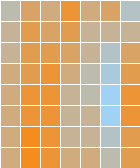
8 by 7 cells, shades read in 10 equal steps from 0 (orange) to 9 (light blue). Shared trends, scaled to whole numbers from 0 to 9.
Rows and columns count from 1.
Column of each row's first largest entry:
7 1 6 6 6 6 6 6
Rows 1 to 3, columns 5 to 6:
4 3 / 5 5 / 5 7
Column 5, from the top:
4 5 5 6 6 5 5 4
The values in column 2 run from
0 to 3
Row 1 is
6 3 4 1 4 3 7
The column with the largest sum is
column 6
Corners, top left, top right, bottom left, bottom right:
6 7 4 2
